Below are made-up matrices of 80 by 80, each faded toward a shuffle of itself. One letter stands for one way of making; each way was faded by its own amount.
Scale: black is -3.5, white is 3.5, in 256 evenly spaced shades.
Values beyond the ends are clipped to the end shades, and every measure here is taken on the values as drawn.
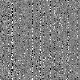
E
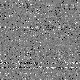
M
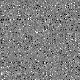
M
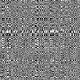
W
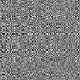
W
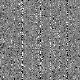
E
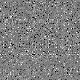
M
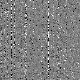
E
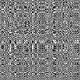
W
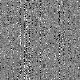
E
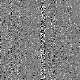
E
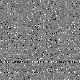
M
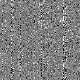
E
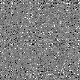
M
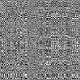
W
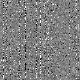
E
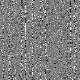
E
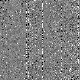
E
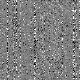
E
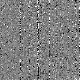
E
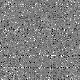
M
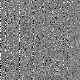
E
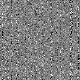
E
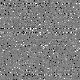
M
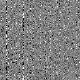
E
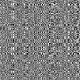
W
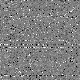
M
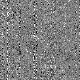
E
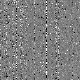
E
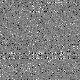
M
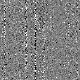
E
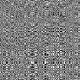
W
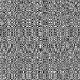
W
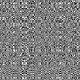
W
